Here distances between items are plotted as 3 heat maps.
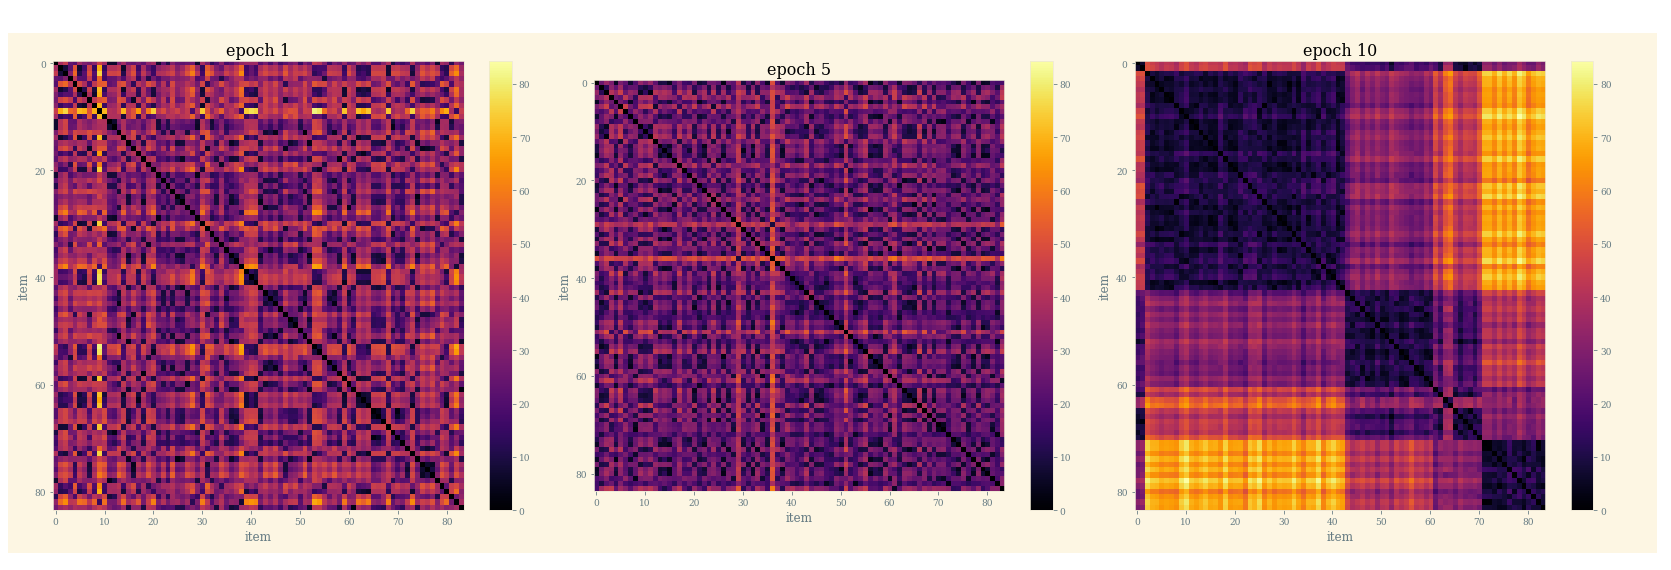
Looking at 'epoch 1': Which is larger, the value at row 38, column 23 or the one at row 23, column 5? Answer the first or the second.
the second
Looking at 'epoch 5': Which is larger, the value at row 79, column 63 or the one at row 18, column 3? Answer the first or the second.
the second
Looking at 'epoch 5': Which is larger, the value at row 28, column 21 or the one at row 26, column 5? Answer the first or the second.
the second
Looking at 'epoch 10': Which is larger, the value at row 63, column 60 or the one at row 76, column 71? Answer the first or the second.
the first
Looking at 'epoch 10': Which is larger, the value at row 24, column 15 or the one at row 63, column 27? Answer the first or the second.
the second
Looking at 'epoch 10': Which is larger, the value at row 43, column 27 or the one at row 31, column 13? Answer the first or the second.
the first
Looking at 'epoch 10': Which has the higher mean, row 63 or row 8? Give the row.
63
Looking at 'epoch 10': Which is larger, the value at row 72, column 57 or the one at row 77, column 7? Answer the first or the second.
the second
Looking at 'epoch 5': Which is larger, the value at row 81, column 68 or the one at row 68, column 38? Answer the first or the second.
the second
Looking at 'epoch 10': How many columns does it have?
84
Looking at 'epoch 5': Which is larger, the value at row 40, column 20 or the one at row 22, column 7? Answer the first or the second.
the first
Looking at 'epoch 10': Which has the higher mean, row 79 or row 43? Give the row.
79
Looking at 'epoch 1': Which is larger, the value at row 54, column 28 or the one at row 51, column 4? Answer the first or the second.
the first
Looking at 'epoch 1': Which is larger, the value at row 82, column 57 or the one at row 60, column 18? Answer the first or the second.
the first
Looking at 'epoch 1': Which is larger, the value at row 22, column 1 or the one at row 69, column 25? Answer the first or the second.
the first
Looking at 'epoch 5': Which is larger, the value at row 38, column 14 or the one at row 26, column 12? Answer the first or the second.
the second
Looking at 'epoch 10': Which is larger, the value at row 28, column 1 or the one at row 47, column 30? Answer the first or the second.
the first
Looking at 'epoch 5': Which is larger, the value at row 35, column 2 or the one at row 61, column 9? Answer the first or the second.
the second
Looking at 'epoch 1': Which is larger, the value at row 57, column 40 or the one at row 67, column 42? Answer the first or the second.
the first
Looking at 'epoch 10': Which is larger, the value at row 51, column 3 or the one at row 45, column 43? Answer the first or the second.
the first
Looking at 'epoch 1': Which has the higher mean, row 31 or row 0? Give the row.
31
